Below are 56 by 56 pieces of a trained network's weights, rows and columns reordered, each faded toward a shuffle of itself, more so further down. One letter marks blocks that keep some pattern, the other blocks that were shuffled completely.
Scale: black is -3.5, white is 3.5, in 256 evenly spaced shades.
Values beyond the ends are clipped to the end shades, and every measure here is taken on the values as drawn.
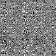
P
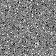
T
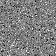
T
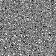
T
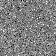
T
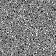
T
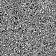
T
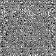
P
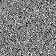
T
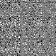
P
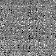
P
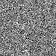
T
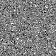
T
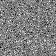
T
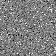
T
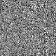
P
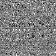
P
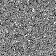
T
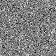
T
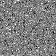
T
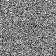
T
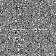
P
